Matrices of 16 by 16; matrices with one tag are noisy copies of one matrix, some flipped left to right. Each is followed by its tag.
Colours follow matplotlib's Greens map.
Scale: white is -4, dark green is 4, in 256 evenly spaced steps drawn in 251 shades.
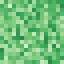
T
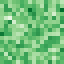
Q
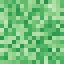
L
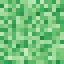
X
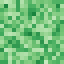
Q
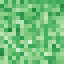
T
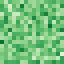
X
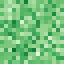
L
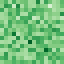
L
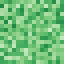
X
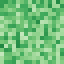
T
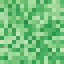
L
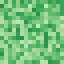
T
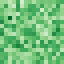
Q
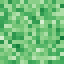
X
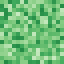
X
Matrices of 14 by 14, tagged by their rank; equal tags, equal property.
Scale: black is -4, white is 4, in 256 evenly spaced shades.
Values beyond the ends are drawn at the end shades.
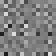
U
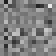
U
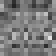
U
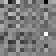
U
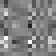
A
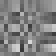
A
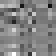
A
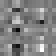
A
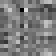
U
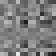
A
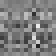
A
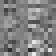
U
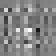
A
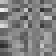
A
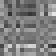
A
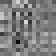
U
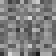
A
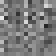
U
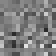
U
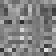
U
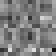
U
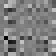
A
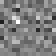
U
